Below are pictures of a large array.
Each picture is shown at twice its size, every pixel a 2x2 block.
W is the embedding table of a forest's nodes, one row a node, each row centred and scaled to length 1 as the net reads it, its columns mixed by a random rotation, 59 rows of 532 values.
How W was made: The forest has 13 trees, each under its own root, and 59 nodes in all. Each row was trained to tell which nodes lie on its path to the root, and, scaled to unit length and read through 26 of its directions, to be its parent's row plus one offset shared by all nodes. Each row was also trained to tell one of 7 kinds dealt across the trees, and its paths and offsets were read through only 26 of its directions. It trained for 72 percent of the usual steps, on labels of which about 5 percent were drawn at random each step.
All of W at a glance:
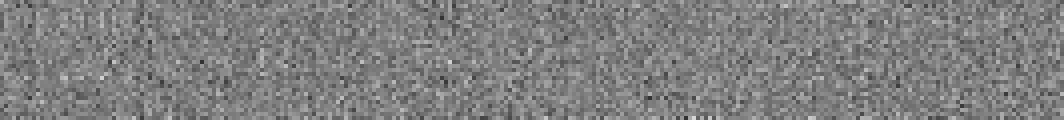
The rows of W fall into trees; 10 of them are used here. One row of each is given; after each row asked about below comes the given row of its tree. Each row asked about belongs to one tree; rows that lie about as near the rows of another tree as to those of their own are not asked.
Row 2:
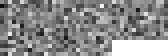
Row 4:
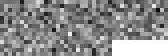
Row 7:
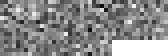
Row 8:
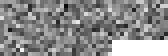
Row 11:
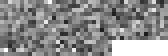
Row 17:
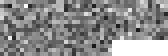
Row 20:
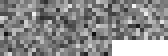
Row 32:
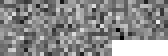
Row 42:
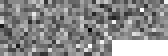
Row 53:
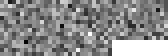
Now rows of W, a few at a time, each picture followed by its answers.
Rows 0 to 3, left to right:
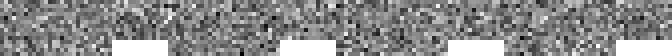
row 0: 53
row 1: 17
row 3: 2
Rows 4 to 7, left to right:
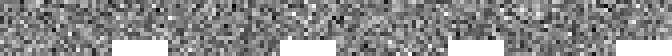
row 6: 32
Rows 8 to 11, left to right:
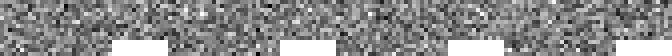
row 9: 7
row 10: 20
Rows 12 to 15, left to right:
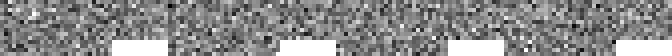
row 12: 7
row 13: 2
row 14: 32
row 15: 7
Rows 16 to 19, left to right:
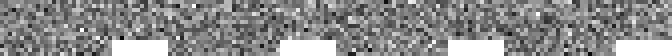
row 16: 32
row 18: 4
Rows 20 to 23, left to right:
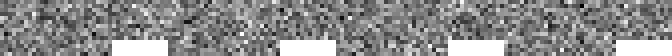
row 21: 53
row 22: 53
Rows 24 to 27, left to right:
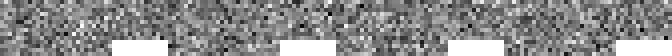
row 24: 53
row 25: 20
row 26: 42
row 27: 17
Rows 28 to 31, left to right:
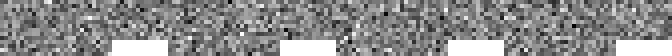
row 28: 8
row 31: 32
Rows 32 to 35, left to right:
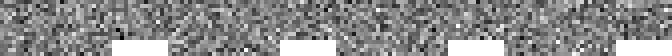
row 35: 2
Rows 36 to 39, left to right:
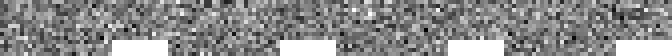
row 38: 7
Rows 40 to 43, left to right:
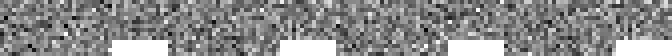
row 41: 17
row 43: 17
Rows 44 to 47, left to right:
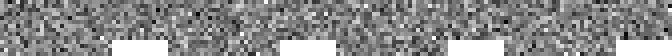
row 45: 20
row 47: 32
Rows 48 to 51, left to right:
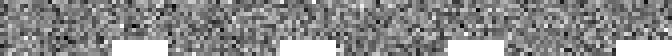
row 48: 20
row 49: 17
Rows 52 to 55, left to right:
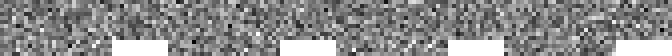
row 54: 4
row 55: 8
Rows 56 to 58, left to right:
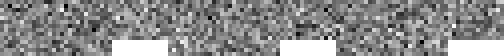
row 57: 20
